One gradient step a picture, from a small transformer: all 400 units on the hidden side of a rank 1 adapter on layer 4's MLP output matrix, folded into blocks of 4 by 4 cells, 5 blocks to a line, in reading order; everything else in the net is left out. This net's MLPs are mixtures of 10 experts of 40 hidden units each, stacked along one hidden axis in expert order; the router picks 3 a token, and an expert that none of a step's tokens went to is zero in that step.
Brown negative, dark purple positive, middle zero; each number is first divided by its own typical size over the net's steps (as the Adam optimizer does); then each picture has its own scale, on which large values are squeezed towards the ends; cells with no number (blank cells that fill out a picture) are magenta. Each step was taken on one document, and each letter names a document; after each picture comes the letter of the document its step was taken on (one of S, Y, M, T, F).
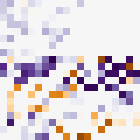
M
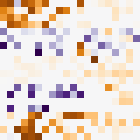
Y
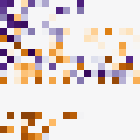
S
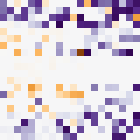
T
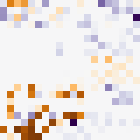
Y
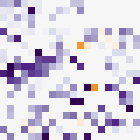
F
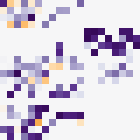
F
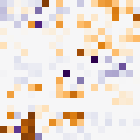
Y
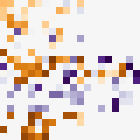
M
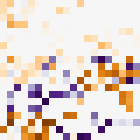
M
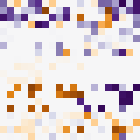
T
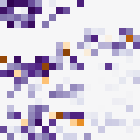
F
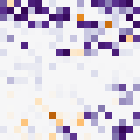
T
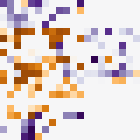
S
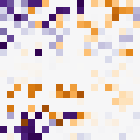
Y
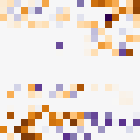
Y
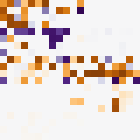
S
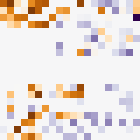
Y
